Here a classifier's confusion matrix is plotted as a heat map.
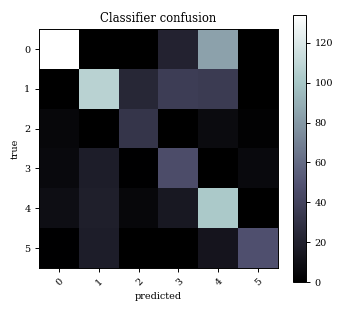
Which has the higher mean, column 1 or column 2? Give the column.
1
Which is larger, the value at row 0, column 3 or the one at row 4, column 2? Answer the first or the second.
the first
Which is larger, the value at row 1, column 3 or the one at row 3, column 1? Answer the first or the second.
the first
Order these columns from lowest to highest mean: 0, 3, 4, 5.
5, 3, 0, 4
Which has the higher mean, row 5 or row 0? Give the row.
0
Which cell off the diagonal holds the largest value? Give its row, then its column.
0, 4
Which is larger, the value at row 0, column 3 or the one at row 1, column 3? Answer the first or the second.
the second
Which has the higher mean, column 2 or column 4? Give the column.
4
